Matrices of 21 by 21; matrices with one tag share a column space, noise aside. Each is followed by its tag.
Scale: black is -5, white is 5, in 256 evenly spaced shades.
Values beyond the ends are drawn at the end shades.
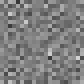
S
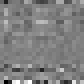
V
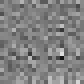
S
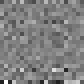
V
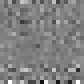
V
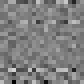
V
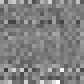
V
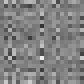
S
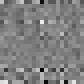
V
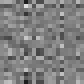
S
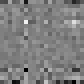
V
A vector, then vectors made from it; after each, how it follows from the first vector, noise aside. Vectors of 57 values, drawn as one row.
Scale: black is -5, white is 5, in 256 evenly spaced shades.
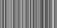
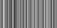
reversed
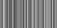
reversed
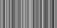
sign-scrambled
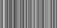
reversed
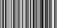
scaled up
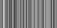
reversed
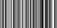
scaled up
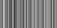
reversed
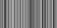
sign-scrambled
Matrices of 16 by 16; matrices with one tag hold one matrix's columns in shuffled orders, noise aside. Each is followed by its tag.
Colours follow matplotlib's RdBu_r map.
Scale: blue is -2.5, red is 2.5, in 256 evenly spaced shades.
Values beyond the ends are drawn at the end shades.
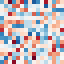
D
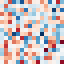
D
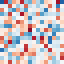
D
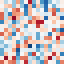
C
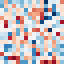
C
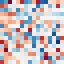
D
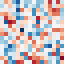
C
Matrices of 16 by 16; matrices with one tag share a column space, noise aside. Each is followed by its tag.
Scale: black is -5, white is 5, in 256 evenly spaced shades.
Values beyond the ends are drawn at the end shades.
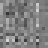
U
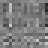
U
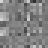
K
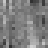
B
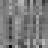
B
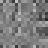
K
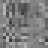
U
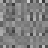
K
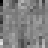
B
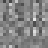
K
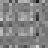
K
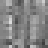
B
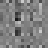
K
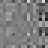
K
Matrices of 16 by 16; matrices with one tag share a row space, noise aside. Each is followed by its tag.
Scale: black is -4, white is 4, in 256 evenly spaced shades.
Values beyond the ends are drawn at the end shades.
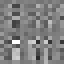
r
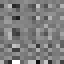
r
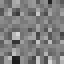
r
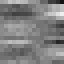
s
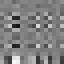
r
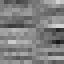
s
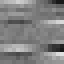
s
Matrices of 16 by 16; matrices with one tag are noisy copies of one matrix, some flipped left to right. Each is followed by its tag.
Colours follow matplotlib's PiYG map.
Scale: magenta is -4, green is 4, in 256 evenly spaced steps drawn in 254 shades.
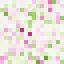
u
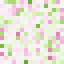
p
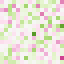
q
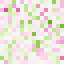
q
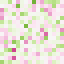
p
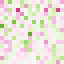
q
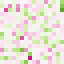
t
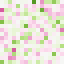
p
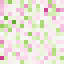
q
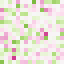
p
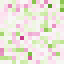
t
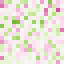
q
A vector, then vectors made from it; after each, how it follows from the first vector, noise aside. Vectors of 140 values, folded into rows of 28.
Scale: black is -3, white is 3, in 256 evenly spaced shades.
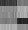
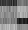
copied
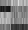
reversed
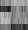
reversed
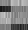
reversed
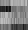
reversed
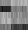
reversed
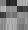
wrapped around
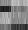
reversed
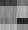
copied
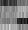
copied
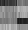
copied
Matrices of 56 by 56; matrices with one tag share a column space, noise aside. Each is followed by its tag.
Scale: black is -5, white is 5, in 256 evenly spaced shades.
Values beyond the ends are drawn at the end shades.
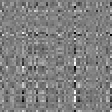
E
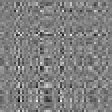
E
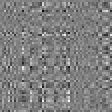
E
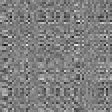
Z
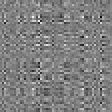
Z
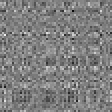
E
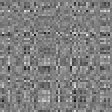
E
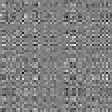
Z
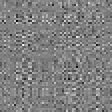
Z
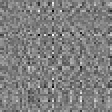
E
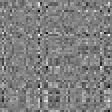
E
